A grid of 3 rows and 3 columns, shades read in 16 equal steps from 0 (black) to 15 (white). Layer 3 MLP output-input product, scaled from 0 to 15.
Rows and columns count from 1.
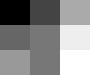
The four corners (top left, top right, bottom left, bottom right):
0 10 9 15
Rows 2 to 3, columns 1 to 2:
6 7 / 9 7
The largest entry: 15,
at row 3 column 3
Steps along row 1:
up up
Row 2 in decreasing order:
14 7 6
